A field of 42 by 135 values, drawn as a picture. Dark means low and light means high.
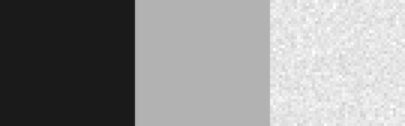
It is made of 1 by 3 panels. Panel 1,1: very low, flat. Panel 1,2: high, flat. Panel 1,3: very high, fine-grained, faint in contrast.
